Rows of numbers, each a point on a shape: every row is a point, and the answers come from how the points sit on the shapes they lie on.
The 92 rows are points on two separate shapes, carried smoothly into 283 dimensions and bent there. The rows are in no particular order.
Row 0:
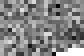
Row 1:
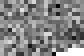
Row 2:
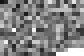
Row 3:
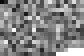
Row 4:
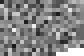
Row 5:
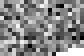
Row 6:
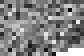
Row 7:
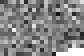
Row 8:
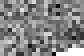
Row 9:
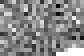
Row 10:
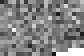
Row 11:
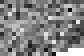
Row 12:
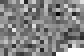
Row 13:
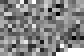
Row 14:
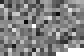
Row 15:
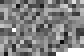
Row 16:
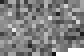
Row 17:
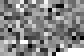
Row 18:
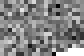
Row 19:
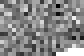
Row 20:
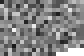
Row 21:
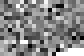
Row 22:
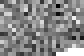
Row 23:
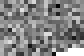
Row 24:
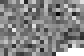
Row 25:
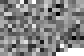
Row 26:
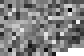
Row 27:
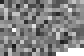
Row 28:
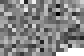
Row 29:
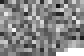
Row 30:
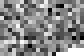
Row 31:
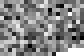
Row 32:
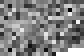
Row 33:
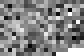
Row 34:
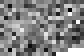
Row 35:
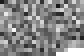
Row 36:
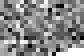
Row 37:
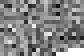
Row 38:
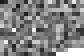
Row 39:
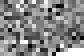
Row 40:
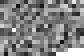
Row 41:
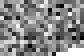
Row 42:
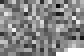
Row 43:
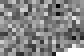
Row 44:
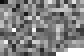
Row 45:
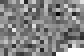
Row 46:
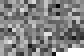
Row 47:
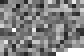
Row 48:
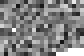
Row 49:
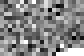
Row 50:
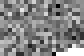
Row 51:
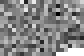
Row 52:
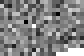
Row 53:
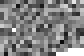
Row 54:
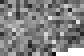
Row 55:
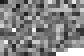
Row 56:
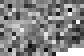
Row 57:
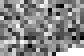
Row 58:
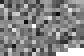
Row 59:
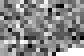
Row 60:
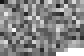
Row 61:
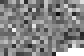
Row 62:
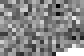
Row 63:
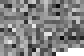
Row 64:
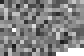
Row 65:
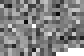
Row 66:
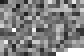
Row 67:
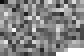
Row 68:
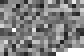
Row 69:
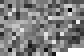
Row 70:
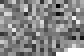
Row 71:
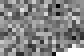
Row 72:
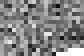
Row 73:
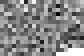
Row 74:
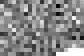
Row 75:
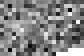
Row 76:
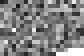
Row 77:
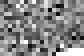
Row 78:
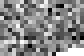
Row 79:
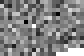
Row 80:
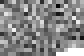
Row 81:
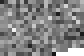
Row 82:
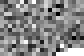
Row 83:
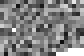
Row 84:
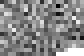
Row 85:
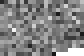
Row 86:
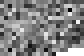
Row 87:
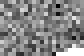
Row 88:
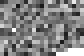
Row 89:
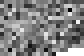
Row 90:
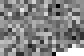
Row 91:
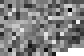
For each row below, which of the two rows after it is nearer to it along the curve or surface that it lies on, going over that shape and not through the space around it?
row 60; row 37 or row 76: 76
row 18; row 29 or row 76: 29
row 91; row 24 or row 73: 24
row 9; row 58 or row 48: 48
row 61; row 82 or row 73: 73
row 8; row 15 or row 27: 27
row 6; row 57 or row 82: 57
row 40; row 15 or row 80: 15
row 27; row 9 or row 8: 8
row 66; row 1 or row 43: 43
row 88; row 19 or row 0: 19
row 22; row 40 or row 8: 8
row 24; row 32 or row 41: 32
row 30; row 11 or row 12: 11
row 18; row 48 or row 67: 67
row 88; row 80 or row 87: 80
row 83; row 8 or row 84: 84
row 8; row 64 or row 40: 64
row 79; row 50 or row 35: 50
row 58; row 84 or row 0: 0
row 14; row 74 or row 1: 1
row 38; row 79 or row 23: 79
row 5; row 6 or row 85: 6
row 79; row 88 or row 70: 88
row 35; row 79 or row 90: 90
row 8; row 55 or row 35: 35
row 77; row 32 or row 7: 7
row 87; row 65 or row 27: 65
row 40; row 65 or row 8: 65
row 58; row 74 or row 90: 90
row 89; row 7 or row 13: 7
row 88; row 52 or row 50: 52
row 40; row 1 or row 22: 22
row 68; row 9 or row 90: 9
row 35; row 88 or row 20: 88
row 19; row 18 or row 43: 43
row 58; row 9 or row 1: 1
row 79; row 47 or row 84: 47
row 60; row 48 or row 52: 48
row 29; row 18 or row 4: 18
